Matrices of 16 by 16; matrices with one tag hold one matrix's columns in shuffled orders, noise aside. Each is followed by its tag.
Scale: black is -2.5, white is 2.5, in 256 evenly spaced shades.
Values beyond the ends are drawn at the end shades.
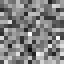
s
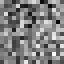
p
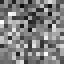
p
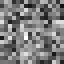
p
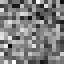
p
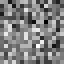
p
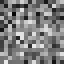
p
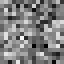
p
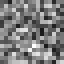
s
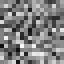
s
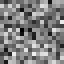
s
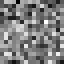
p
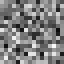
s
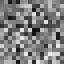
s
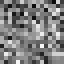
p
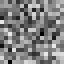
s
